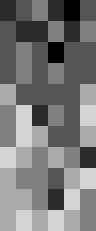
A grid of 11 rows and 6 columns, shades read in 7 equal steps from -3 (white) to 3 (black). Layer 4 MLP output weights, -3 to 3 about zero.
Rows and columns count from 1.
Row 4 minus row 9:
2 0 1 -1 2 3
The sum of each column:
-1 -4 5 7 6 -1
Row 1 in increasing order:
0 1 1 2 2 3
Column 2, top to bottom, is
1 2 0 0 1 -2 -2 -1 0 -1 -2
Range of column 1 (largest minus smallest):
4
